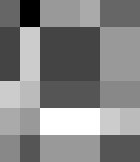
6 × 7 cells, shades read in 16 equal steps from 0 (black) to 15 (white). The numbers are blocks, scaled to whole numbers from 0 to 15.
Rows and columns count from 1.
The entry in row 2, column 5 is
4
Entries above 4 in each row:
6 3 3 7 7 7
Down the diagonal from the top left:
6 12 4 5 15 5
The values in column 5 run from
4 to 15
